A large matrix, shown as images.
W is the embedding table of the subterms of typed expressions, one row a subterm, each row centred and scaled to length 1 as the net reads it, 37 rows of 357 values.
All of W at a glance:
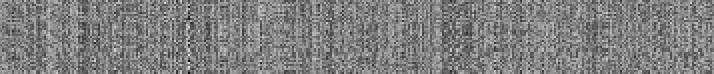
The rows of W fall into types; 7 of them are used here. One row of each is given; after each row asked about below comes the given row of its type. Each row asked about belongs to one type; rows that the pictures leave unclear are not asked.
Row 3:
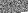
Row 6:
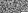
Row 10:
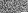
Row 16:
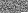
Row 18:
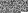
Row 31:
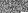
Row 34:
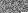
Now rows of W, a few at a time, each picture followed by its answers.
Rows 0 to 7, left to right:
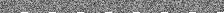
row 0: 18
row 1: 16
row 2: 34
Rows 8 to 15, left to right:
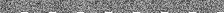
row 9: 18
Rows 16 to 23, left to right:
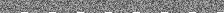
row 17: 34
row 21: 34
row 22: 3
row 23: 6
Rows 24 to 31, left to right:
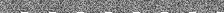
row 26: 10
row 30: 3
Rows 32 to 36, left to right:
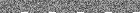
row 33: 31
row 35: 18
